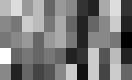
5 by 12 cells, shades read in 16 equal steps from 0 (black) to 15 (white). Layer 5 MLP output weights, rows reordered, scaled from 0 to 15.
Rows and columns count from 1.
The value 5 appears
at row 4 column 10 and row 5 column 5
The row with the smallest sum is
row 5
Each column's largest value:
15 13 12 11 9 10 12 3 12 10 13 6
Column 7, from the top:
8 6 7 2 12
